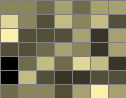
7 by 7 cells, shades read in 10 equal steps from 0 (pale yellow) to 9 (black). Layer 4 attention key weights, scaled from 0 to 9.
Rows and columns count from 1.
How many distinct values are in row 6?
4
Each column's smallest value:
0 2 2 2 1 0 3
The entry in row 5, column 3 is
2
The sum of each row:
27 25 31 34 31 43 25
